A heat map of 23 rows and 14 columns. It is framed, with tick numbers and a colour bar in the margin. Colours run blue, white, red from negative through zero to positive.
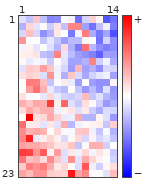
No row or column stands out. There is an overall slope up to the bottom left. Neither half mirrors the other. There are no regular stripes. The top right is the ninth with the lowest average. Fine speckle covers the field.
